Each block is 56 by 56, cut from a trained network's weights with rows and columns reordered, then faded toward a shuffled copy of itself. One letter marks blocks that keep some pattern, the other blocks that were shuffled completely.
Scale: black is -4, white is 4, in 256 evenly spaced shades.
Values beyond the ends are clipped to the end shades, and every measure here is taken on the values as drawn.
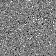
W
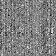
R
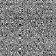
R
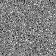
W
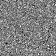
W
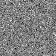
W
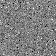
W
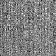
R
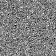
W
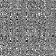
R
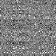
R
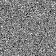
W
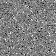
W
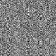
R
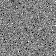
W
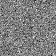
W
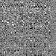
R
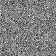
W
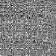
R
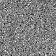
W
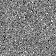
W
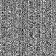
R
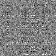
R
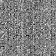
R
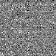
R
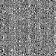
R
